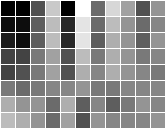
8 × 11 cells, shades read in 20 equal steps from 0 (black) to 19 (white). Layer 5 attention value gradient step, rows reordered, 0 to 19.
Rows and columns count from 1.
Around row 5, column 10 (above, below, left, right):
9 10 11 9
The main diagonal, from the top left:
0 1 7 12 6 11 10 10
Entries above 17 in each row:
1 0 0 0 0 0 0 0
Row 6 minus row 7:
-4 -3 -2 2 -3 4 -1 2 1 -1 0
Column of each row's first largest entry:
6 6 6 6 6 6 1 1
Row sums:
93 94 93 103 104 105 110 116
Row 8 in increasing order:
6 8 10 10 10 11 11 11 12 13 14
